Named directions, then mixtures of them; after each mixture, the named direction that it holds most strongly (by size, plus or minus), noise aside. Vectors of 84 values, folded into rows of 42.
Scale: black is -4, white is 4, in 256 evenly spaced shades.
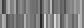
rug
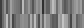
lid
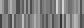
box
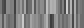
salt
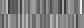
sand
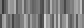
rug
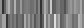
rug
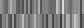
box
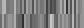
salt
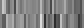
rug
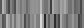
rug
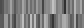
lid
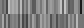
sand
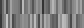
lid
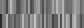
box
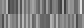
sand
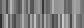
lid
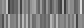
sand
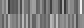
sand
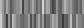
lid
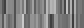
salt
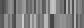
salt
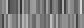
sand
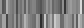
rug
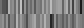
sand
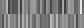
sand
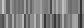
rug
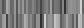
rug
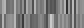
salt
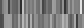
sand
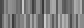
lid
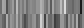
rug
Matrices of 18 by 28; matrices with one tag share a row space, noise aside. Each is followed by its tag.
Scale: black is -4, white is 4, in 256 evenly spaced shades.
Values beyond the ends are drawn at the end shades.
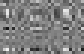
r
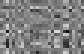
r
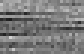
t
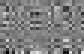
r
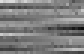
t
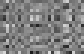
r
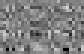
r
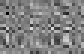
r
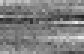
t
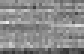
t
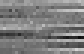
t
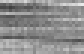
t
